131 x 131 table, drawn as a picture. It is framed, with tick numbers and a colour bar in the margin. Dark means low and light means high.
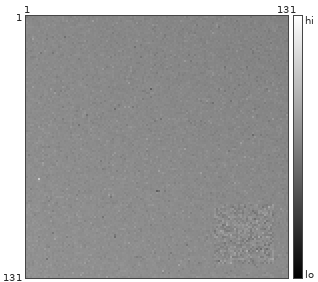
The bottom right is the roughest part. Neither half mirrors the other. Values rise toward the bottom left. No single row or column stands out from its neighbours. An odd patch, rougher than its surroundings, sits in the bottom right. The texture is fine-grained noise.
